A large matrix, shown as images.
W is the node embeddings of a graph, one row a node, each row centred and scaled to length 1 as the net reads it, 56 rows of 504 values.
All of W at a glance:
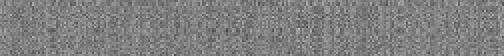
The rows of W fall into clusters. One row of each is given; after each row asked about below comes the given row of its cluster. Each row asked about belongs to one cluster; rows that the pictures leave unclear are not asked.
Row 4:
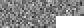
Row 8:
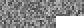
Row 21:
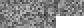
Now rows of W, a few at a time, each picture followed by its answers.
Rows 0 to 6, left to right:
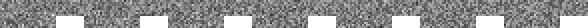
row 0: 4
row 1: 8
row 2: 4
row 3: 4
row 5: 4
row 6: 21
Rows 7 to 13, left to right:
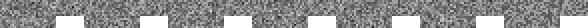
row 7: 8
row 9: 21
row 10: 8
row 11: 8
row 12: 8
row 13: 21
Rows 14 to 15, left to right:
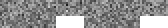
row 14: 4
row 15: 4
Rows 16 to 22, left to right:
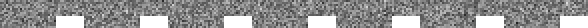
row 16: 21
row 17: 21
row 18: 8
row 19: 8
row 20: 4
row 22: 21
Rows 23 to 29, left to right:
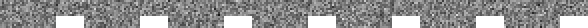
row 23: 21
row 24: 21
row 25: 4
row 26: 21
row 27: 21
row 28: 8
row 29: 8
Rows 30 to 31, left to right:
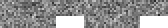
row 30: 8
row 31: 8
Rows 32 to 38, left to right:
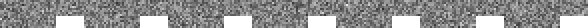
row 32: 21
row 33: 8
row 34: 8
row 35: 21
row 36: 4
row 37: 4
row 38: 4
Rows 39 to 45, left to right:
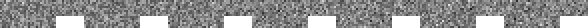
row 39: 8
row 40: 8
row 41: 8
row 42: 4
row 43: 21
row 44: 4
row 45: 8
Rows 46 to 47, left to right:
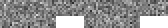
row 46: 8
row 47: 8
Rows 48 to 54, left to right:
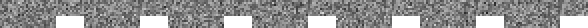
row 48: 4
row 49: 21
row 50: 8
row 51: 21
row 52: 21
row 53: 21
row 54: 21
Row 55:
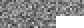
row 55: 4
